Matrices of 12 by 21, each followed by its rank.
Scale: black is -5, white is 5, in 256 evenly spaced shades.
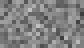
full rank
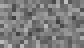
full rank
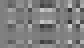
one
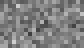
full rank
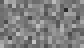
full rank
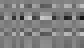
one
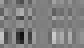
one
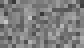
full rank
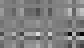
one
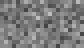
full rank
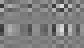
one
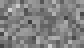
full rank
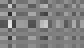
one
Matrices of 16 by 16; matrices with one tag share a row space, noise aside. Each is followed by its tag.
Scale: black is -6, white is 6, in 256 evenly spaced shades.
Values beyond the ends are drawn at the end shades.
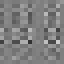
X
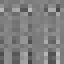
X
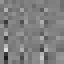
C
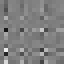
C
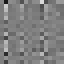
C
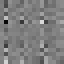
C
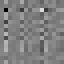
C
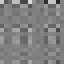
X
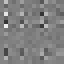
C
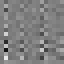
C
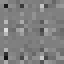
C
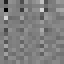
C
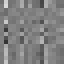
C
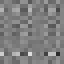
X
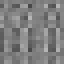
X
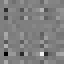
C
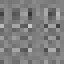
X
